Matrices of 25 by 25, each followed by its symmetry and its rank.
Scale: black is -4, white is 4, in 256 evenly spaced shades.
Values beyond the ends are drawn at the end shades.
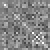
symmetric, rank five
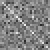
symmetric, rank five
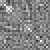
symmetric, rank five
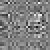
neither, rank three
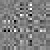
antisymmetric, rank two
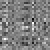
neither, rank three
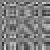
antisymmetric, rank two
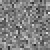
neither, full rank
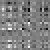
antisymmetric, rank two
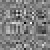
neither, rank three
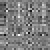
neither, rank three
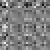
antisymmetric, rank two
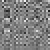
neither, rank three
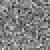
neither, full rank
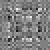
antisymmetric, rank two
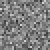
neither, full rank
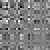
antisymmetric, rank two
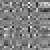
neither, rank three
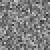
neither, full rank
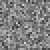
neither, full rank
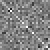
symmetric, rank five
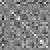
symmetric, rank five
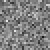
neither, full rank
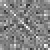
symmetric, rank five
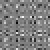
antisymmetric, rank two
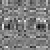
neither, rank three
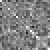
symmetric, rank five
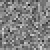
neither, full rank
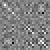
symmetric, rank five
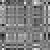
antisymmetric, rank two
